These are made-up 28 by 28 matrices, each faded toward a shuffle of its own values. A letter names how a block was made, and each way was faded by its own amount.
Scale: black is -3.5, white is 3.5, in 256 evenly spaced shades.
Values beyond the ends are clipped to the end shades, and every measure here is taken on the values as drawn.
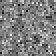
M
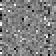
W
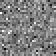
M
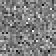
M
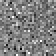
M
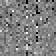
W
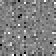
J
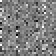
W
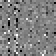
W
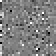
J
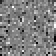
W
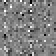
J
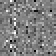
J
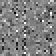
W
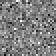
M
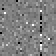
W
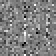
W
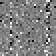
W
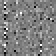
W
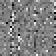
W
